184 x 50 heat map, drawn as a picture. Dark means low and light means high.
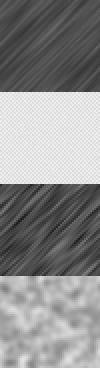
The table splits into 4 rows of 1 panel. Panel 1,1: low, slanting up to the right, faint in contrast. Panel 2,1: very high, checkered, faint in contrast. Panel 3,1: low, slanting up to the right. Panel 4,1: high, blotchy.
